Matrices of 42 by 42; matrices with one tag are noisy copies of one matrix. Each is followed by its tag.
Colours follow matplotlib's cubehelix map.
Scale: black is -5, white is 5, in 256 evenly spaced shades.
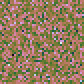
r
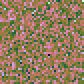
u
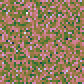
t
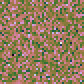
r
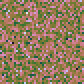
t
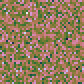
t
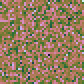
u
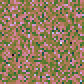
r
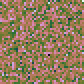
u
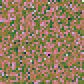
u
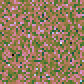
r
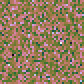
r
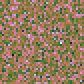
r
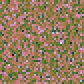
r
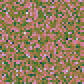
t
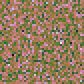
r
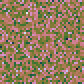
t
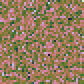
u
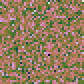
u
